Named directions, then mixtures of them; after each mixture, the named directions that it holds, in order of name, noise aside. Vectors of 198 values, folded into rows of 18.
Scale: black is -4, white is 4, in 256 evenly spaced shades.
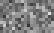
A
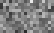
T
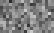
A, T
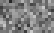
A, T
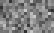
A, T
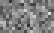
A, T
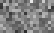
T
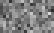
A, T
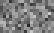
A, T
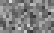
A, T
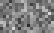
A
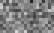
T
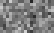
A, T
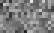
T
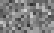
A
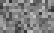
A, T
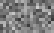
A, T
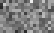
T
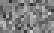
A, T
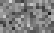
A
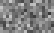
A, T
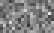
A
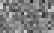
T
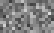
A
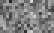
A, T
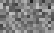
A, T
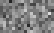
A, T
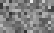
T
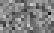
A
